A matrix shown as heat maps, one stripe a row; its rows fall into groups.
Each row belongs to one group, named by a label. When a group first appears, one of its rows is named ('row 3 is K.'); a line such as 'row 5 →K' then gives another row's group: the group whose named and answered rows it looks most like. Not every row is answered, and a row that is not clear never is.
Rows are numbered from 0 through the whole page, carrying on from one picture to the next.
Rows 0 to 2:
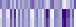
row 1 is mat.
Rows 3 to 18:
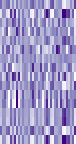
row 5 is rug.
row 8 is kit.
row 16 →mat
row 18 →mat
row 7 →mat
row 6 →rug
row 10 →kit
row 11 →rug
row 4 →mat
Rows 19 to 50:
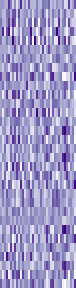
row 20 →rug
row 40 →kit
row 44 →mat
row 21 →rug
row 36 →mat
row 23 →rug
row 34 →rug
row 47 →kit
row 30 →kit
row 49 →rug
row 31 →rug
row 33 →mat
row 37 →rug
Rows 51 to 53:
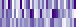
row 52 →kit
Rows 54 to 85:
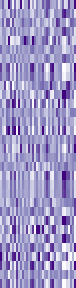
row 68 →rug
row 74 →mat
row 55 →mat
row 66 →kit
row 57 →mat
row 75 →mat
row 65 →rug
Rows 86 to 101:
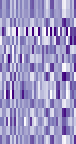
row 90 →kit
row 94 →mat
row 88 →mat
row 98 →mat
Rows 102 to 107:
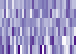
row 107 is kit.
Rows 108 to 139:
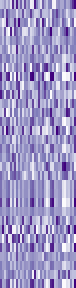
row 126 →mat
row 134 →rug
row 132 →kit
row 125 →rug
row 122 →kit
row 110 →rug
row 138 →rug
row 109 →kit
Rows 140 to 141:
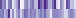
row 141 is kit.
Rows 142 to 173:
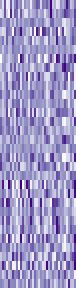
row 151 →rug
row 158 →kit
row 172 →rug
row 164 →kit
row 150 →rug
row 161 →kit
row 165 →kit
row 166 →kit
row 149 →mat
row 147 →rug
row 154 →rug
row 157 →mat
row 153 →rug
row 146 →kit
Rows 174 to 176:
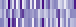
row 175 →kit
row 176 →rug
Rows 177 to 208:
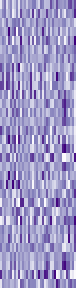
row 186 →kit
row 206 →mat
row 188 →mat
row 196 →rug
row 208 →kit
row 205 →mat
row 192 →rug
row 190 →mat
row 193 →mat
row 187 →rug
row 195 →mat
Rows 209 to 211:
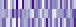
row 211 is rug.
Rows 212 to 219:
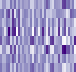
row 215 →rug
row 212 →mat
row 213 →kit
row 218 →rug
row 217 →mat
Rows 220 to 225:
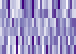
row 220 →kit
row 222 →kit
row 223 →kit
